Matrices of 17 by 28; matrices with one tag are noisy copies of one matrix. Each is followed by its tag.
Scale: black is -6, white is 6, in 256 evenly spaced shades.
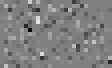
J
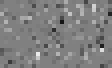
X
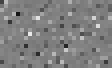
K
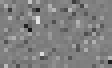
J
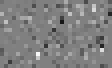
X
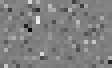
J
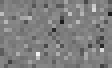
X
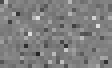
K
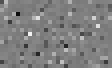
K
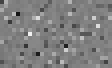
K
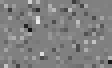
J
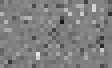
X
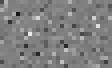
K
